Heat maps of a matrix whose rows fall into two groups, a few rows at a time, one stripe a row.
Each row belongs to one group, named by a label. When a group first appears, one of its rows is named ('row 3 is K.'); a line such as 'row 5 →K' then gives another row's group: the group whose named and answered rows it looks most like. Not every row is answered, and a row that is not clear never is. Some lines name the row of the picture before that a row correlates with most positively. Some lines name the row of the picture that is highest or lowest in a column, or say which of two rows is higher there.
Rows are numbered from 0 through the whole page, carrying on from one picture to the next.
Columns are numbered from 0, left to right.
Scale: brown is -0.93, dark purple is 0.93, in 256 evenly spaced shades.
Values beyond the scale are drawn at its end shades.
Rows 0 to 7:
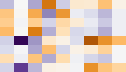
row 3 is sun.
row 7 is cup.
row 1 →sun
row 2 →sun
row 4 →cup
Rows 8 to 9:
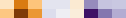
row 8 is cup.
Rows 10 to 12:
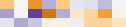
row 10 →sun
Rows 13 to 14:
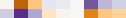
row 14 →cup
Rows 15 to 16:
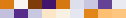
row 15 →sun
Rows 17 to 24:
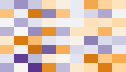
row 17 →cup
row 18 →sun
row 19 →cup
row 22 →sun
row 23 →cup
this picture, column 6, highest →21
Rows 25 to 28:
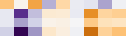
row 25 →sun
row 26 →cup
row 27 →cup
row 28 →cup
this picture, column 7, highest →25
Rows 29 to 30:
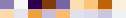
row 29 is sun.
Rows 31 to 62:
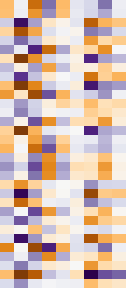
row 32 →sun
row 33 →cup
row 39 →cup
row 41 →sun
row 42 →cup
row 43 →cup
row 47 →sun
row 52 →cup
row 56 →sun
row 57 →cup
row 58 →sun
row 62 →cup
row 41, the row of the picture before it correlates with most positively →30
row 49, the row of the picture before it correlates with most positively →29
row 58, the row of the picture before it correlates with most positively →30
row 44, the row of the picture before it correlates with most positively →29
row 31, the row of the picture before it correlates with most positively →30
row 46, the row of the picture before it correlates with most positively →30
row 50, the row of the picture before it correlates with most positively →29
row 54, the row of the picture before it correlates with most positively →29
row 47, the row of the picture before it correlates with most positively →30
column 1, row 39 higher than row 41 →Yes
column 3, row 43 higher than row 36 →Yes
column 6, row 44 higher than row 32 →No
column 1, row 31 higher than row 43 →No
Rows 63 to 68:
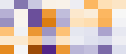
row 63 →cup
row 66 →sun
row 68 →sun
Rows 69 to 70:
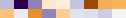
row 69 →cup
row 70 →sun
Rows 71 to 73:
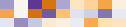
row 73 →cup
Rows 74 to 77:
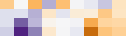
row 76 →cup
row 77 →cup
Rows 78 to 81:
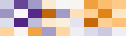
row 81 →sun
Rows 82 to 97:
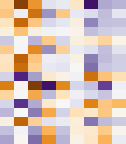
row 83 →sun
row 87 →sun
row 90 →cup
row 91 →sun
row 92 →sun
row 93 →cup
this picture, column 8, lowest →93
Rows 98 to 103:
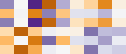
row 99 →sun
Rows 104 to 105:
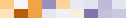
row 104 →sun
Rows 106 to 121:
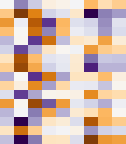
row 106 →cup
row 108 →sun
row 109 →sun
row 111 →cup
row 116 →cup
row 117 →sun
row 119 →cup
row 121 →cup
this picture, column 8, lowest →121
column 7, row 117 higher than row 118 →Yes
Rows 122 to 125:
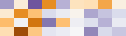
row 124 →sun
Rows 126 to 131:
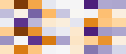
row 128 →cup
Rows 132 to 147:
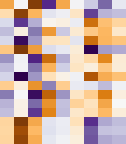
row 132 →sun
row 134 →cup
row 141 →sun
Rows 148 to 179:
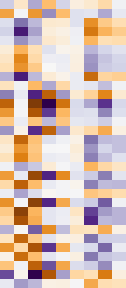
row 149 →sun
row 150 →cup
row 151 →cup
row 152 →cup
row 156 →cup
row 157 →sun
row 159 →sun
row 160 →sun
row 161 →sun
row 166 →cup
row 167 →sun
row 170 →sun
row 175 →sun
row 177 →sun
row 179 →cup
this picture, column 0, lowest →159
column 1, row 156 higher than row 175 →Yes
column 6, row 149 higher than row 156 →Yes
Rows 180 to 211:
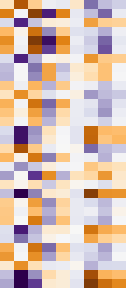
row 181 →sun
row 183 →sun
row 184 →sun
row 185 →sun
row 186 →cup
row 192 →sun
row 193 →sun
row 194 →cup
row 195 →cup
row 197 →sun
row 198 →cup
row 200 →sun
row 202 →sun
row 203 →sun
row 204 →sun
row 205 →cup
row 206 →cup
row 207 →sun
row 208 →sun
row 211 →cup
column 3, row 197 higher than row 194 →Yes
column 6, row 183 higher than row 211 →Yes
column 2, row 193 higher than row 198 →No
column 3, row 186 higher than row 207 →No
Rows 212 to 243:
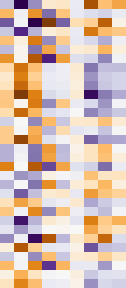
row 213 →sun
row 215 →cup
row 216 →sun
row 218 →sun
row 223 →sun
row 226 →sun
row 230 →sun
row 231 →cup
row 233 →cup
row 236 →cup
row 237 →cup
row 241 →sun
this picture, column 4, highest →214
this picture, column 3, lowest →214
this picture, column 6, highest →222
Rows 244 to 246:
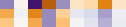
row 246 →sun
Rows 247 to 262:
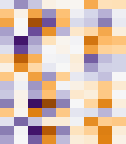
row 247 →cup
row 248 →sun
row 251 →cup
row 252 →cup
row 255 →sun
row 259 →sun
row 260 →cup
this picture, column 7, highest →249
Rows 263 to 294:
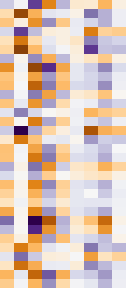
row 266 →cup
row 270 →sun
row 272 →sun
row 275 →cup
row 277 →cup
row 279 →sun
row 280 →sun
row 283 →sun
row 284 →sun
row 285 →sun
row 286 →sun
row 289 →sun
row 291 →cup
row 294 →sun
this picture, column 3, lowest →287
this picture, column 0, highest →287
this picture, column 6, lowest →277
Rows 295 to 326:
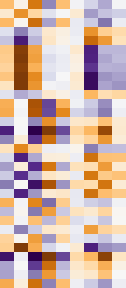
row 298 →cup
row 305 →cup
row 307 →sun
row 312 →cup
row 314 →cup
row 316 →cup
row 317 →sun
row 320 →cup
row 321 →sun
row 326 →sun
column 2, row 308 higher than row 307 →Yes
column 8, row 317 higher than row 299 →Yes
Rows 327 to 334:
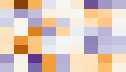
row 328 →cup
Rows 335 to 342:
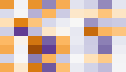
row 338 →cup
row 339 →sun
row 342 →sun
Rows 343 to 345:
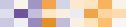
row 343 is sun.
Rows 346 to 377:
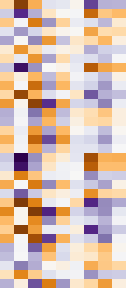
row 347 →cup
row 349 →cup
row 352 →sun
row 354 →sun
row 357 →sun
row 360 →sun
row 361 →sun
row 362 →sun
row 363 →cup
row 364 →cup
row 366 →sun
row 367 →cup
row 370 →sun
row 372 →sun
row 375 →cup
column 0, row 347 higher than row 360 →Yes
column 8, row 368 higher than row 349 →Yes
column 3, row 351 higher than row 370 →No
